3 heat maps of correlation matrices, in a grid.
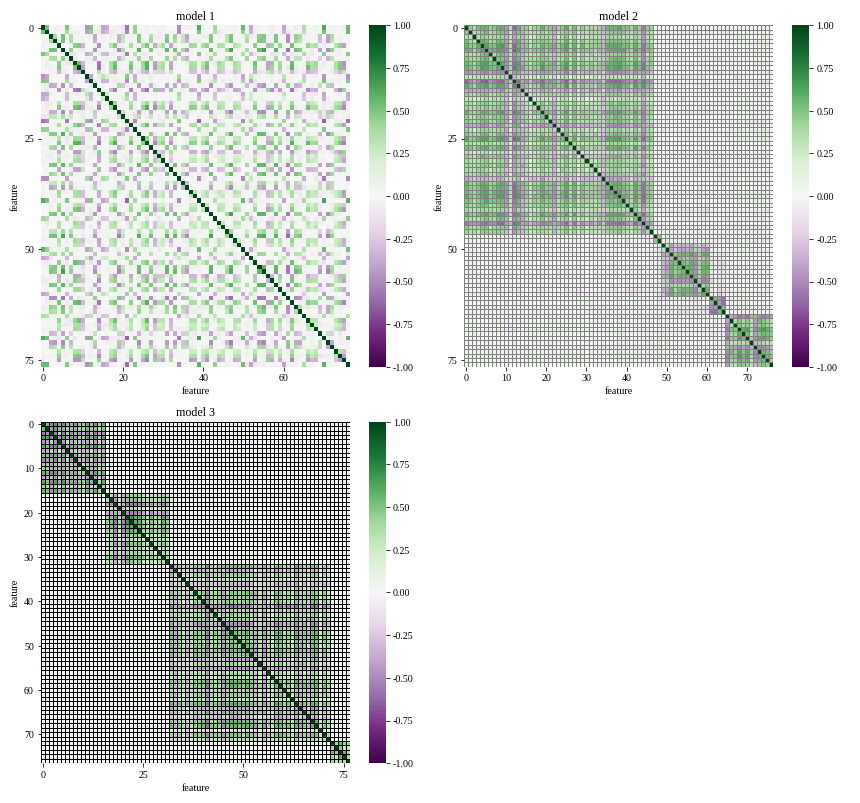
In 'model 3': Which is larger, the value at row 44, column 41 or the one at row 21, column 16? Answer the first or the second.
the second
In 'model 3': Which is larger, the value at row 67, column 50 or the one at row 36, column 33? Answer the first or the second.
the first
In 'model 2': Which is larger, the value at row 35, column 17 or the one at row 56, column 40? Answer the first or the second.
the first
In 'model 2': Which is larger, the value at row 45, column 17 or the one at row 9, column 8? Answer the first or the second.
the second
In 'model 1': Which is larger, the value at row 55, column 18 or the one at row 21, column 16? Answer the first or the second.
the second
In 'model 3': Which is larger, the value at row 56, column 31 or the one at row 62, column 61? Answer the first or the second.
the second
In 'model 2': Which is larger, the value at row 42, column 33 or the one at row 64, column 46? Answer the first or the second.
the first
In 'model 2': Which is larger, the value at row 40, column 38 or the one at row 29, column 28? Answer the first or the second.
the first
